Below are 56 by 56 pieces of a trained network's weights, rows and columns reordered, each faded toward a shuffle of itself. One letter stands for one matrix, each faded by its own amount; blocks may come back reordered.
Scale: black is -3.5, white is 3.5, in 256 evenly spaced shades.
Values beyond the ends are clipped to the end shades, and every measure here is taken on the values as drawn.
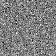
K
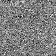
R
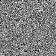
K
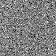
K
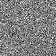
R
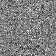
K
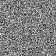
R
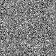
K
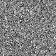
K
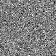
K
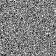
K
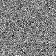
R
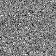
R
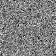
K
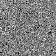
R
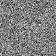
K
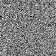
R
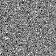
K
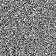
K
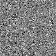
K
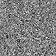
R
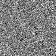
K
